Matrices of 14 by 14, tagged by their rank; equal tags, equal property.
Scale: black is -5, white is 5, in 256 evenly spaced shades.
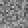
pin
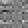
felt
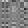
felt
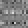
felt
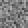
pin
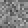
pin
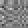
felt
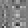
felt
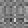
felt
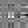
felt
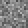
pin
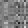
felt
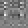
felt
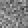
pin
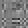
felt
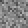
pin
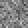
pin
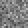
pin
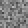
pin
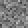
pin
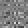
felt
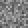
pin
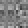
felt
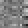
felt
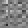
felt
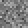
pin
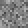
pin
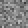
pin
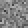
pin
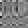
felt
